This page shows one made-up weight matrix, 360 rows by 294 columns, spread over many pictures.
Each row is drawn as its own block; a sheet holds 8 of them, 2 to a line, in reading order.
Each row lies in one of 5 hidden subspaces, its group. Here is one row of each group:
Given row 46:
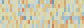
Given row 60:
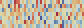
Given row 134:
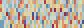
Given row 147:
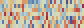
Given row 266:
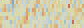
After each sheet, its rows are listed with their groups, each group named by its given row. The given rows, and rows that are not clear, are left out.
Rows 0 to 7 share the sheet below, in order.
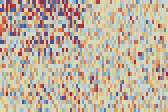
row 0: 134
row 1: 147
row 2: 266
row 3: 266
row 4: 46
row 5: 147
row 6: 134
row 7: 266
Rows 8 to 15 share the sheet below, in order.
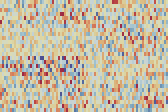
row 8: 46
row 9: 147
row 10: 46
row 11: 266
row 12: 134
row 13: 46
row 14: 147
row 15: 46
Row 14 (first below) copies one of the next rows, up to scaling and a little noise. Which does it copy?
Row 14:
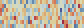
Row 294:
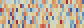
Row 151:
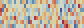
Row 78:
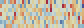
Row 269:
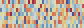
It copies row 151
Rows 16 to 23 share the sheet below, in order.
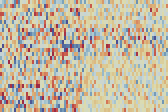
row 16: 266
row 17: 60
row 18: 46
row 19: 134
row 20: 60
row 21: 134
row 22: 266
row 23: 134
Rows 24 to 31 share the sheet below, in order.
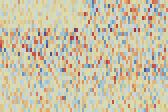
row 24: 266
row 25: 147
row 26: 266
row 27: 60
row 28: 134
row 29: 46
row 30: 134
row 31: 60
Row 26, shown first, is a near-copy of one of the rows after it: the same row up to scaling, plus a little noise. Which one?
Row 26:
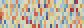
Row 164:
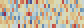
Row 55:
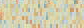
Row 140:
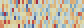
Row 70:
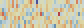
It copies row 55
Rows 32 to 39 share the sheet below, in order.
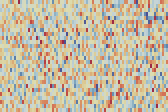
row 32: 266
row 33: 46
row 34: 134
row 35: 46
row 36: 147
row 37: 60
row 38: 60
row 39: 266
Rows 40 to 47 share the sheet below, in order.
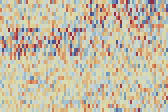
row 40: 60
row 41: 147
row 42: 266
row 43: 134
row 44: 266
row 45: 134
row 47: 266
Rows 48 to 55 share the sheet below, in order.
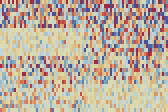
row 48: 266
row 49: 46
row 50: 134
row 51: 46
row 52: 134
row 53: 266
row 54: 266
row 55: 266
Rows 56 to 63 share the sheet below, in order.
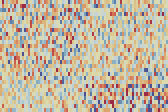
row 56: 46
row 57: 266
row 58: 60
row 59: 60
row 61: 46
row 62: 147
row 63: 147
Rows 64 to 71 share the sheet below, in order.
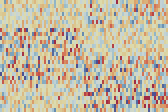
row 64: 266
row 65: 147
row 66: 60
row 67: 60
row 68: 266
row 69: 266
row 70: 266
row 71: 46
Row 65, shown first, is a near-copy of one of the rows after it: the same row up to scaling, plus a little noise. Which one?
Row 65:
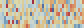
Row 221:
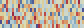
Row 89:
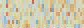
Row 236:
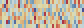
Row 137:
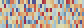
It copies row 89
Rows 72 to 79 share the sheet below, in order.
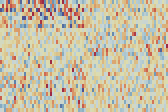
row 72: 134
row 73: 134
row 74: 60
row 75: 147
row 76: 147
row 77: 46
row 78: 147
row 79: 60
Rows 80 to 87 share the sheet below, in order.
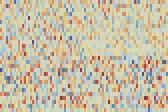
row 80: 60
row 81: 60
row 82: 134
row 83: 134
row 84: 147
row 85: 147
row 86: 46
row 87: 46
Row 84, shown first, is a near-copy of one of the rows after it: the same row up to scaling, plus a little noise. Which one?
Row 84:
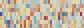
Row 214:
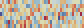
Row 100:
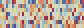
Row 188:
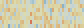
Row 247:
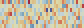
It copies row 214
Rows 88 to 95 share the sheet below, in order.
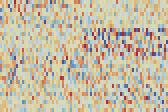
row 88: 60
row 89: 147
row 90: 147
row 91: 60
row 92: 147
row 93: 266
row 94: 134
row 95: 134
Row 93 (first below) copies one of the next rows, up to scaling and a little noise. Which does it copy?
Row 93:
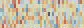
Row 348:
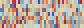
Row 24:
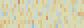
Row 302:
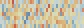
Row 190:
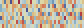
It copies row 348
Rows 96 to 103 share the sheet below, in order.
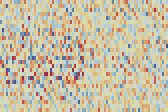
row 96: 60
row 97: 134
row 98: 46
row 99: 147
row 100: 147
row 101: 134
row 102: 134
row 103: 266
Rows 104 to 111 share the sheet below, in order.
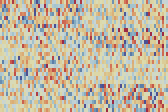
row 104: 266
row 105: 134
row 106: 134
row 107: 134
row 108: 266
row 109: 266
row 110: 134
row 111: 60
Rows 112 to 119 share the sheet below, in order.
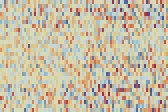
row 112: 266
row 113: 134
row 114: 60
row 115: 266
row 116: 134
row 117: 134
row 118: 147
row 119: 60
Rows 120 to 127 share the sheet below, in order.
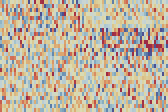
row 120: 134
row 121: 134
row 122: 60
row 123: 46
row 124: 147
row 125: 134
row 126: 266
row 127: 147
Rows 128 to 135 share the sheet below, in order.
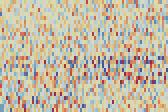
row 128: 147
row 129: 46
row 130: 46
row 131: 60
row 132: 266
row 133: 60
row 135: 60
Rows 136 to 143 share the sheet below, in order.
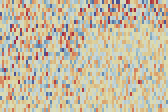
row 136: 147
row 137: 147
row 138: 147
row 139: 60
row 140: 266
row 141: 266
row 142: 147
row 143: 147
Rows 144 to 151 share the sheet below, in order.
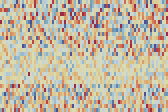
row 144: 46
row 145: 147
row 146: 134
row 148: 60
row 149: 46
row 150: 266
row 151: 147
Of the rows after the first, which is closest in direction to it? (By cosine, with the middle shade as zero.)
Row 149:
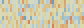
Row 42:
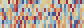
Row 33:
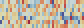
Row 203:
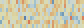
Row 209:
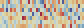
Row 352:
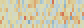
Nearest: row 33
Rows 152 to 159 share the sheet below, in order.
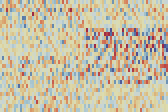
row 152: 134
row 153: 134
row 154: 134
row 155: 46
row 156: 46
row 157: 266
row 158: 266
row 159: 266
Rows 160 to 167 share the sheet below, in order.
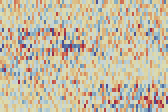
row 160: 60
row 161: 266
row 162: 46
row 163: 147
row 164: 266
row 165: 60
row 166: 134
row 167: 46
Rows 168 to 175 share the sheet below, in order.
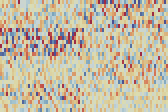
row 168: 266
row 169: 60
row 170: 266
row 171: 266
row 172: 60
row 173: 266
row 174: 134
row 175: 266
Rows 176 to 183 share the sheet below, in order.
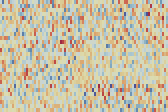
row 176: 46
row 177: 134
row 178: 46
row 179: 134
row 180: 266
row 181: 266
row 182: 60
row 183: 60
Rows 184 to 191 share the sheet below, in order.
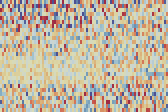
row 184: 60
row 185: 60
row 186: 266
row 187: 46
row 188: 147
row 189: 46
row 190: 266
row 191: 134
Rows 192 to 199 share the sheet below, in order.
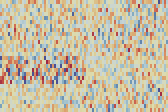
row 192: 147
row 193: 266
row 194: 60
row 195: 60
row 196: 134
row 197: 147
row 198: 46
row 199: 147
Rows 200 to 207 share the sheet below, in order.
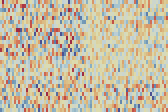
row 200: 46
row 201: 46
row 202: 60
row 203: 46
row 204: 147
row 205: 266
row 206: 266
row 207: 60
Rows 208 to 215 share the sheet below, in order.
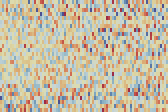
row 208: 134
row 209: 134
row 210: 46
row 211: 60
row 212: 266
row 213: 60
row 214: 147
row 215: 266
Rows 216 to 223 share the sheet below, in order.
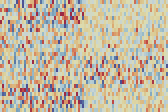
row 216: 46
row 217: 60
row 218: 266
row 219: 46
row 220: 60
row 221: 147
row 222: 46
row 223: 60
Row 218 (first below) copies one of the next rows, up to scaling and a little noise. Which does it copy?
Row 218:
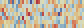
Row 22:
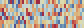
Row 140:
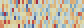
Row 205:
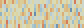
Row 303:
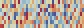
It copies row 22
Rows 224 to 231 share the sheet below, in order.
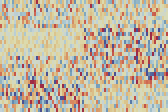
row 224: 266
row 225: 60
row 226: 147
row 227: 60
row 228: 266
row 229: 46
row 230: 134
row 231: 147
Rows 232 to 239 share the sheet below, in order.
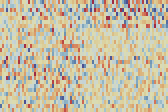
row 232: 134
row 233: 134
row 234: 46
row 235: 147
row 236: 147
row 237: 60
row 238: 46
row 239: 46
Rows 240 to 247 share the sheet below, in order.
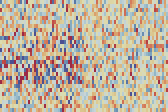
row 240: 60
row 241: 266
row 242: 46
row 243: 46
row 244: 266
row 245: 147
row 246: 60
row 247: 147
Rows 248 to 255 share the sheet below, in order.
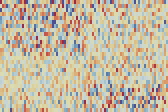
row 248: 60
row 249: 60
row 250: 134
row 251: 60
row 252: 134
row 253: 134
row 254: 147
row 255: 266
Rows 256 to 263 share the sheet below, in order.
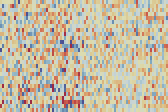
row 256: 266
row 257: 46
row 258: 46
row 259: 46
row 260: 134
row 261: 147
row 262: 46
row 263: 46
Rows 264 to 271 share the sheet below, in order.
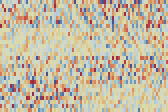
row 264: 266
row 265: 60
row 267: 134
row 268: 266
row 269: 147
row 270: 266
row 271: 266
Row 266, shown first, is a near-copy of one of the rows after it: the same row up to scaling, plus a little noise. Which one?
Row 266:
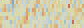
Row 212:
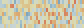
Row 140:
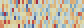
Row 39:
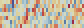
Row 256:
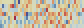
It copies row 39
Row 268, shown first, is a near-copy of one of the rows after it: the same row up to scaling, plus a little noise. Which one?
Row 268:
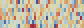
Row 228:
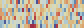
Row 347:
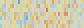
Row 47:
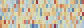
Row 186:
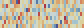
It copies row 228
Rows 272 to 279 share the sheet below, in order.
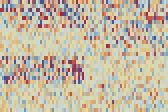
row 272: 134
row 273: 46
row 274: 60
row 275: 134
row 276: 147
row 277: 60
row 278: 134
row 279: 60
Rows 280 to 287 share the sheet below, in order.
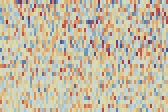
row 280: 60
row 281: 147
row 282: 46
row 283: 134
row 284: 46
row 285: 266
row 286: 266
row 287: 266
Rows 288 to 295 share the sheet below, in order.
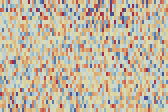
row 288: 134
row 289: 266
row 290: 46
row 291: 266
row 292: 266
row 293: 134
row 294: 147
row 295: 46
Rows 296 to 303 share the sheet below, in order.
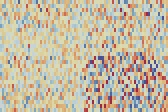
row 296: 266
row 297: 134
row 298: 60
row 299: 266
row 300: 60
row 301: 60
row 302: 266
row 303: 266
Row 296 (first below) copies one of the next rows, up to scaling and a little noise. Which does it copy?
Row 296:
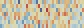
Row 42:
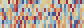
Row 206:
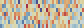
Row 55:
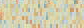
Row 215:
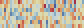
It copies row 206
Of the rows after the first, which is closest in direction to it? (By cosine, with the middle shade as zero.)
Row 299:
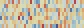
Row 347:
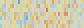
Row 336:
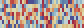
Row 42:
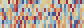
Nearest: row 347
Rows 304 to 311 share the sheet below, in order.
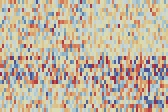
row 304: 266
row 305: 60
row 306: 46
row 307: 266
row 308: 266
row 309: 46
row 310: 147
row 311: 46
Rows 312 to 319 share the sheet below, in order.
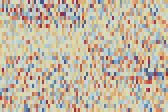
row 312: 134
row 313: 60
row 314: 266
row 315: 147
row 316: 266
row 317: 46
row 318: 147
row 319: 147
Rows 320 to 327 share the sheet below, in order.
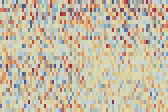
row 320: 46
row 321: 134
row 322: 134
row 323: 134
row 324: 134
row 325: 266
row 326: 60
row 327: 60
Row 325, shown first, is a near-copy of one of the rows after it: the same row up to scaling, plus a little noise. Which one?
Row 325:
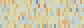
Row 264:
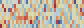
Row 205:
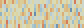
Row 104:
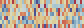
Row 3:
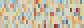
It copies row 104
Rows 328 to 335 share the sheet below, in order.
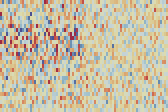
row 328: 147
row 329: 147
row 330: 266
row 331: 60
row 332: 60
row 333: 147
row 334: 46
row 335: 46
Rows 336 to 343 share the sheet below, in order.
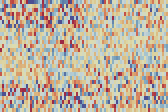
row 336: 147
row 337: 60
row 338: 46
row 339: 46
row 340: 147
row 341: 147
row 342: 46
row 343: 46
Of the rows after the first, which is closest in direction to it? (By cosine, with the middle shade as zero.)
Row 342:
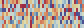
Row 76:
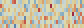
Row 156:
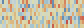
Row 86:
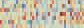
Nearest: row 76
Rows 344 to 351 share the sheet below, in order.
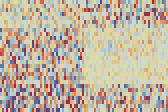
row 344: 134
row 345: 46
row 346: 134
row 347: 266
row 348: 266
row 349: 46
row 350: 147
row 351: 134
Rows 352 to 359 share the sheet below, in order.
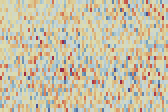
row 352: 46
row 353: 134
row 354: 134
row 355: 46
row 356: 46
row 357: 147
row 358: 147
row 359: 266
